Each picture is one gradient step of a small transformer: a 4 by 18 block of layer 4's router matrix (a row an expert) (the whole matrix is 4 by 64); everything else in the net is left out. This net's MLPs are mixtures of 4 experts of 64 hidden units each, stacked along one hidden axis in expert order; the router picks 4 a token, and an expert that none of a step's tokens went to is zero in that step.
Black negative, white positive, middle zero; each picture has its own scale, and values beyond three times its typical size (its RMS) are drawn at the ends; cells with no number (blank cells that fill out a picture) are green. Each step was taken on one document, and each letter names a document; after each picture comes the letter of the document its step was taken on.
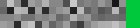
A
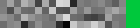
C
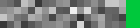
A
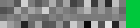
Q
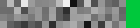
C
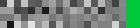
Q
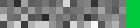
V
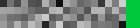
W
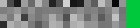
V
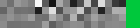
W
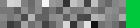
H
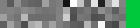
C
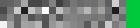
Q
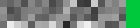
H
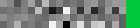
C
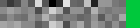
H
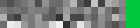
H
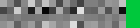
A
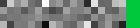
H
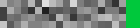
A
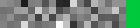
C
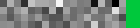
W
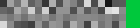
Q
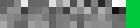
A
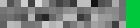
H
